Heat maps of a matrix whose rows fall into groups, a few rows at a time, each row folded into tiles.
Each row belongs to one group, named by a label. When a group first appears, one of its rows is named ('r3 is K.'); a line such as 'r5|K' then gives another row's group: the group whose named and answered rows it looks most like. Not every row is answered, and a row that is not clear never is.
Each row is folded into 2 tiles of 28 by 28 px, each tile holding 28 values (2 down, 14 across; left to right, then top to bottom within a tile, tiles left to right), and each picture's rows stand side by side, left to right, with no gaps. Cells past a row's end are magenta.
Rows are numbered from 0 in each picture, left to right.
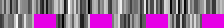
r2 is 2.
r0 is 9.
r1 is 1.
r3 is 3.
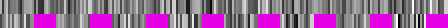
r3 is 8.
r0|8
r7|9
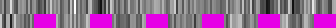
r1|9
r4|9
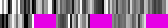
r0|1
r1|3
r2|9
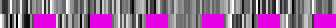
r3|2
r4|2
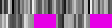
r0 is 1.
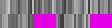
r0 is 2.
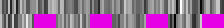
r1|8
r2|1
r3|1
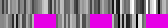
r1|8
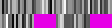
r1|2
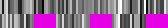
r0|8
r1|3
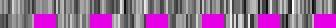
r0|1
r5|1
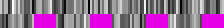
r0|1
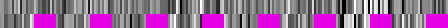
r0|9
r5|2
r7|9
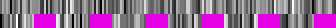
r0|9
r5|1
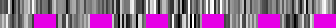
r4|9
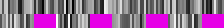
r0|8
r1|3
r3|8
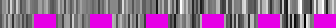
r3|1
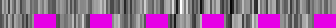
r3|1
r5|3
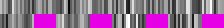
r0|1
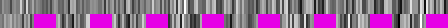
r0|9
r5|8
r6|3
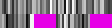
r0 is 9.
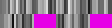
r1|1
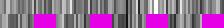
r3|1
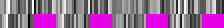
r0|2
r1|2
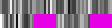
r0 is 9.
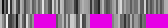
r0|3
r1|8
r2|2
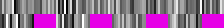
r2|8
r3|2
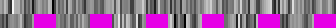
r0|1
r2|8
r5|1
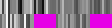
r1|8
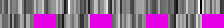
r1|1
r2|8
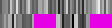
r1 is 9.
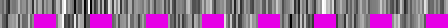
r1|2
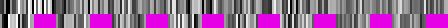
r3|8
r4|3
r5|3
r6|9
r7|2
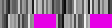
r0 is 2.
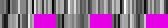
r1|1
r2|1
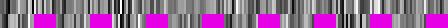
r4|1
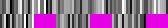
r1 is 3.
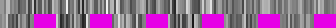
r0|2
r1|9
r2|8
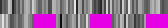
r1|9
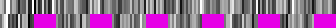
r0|2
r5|1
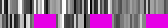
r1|2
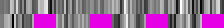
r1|3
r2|1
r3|1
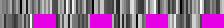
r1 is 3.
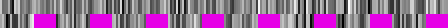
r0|9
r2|3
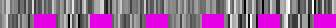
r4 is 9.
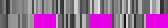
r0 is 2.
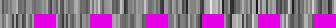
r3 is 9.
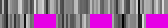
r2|9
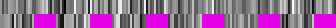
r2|2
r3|9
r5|1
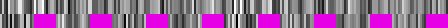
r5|8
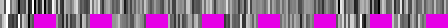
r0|2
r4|9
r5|8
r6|8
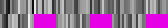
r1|8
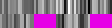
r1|1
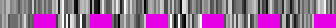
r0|2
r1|8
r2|1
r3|9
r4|8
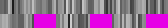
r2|8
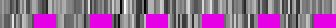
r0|3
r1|2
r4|8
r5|3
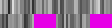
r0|1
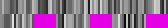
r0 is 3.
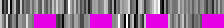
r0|3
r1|1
